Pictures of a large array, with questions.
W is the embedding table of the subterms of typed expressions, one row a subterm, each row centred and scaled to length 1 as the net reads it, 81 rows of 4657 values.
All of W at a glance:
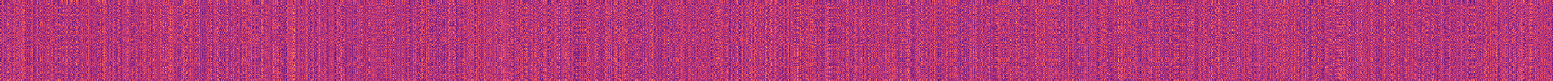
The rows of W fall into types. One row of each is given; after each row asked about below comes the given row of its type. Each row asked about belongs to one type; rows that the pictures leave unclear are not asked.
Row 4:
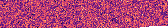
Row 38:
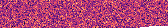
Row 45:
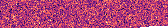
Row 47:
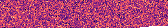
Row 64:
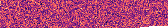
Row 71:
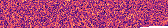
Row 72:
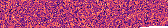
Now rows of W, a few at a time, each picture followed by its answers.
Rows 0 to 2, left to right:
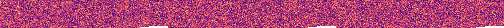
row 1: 47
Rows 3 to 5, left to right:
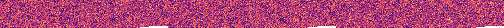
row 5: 38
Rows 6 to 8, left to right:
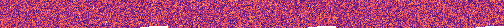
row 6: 45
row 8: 4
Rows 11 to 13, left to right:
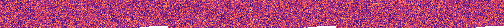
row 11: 4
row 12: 38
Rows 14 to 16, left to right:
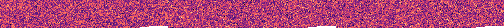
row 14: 72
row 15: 47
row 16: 38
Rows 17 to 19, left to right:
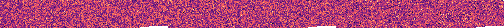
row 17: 4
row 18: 64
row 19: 45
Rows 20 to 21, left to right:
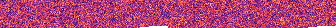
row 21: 45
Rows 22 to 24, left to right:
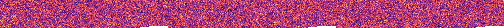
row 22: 45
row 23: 71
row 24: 72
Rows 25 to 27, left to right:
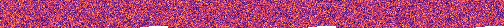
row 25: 71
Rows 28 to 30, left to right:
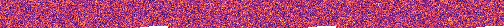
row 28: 64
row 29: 64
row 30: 45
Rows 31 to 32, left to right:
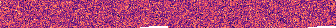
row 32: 4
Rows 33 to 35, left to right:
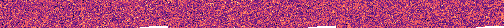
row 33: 38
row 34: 45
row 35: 72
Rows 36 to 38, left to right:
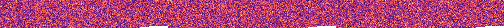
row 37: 64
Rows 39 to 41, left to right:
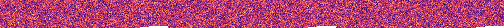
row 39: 71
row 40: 38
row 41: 64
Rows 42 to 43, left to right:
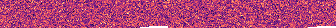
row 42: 45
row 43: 72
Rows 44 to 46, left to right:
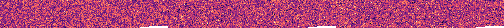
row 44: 4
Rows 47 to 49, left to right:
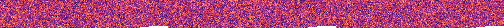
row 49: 71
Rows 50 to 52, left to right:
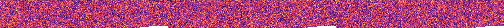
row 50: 47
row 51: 38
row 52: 4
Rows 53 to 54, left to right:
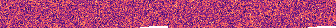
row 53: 64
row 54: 72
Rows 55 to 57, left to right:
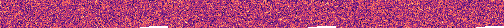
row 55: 4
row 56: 72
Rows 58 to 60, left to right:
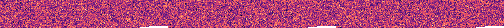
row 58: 4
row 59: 71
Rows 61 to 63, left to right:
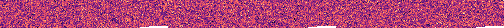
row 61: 4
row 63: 45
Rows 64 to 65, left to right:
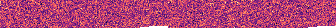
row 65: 45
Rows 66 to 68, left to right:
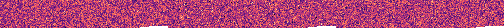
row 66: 4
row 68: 64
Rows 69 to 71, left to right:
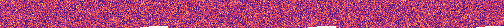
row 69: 71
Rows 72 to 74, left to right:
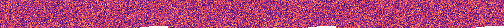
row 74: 38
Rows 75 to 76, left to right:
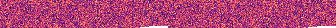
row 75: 64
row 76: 64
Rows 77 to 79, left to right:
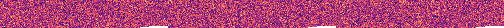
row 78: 64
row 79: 72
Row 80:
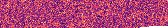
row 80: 72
